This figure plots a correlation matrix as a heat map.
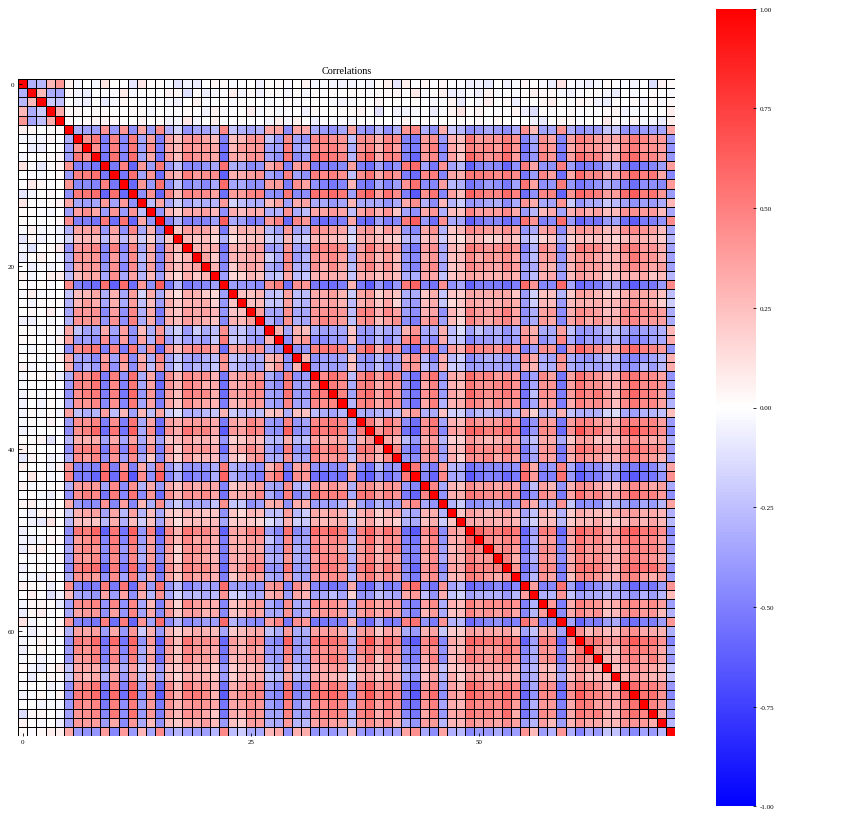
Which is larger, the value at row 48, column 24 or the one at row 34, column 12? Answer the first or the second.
the second
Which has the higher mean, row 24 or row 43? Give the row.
24
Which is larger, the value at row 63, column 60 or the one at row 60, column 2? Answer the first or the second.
the first
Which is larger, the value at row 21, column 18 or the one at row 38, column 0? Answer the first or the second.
the first
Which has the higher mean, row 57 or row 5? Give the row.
57
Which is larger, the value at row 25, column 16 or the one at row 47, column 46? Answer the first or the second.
the first
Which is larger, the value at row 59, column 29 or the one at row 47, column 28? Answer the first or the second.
the second
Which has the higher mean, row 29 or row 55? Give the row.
29
